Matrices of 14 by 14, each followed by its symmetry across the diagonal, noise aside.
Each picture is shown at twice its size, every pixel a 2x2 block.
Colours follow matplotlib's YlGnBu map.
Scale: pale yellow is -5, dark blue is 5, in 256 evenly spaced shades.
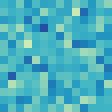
antisymmetric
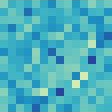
symmetric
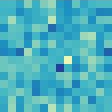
antisymmetric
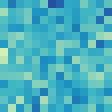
antisymmetric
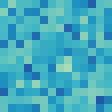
symmetric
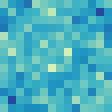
symmetric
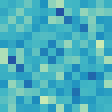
symmetric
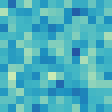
antisymmetric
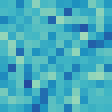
symmetric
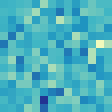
antisymmetric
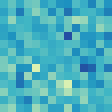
antisymmetric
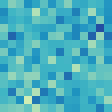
antisymmetric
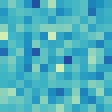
antisymmetric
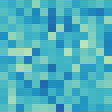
antisymmetric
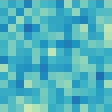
symmetric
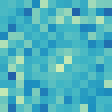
symmetric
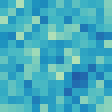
symmetric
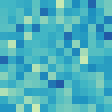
antisymmetric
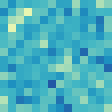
symmetric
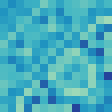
symmetric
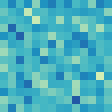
antisymmetric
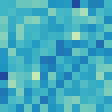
symmetric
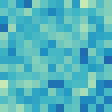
symmetric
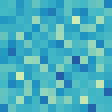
symmetric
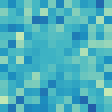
antisymmetric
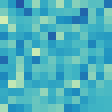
antisymmetric
